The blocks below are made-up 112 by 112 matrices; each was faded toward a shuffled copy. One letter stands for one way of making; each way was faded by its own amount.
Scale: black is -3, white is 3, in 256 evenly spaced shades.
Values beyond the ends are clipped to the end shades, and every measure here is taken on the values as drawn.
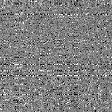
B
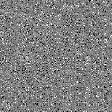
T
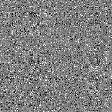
T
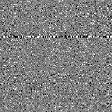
B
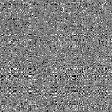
B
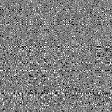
B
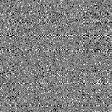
B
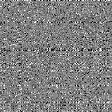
B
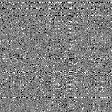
B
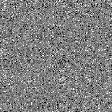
T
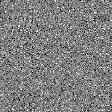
T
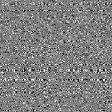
B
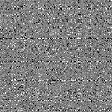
B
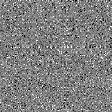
T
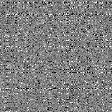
B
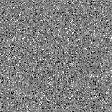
T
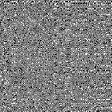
B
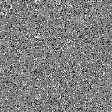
T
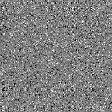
T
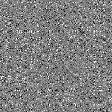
T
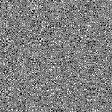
T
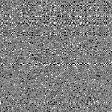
B
